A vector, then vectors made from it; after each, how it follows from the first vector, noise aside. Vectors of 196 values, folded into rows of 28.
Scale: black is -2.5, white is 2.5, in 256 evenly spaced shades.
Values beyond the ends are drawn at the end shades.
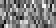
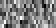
negated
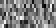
negated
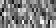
wrapped around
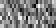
wrapped around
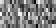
wrapped around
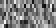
negated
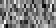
negated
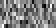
negated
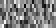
negated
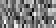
wrapped around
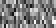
wrapped around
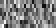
negated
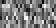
wrapped around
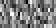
wrapped around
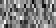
negated
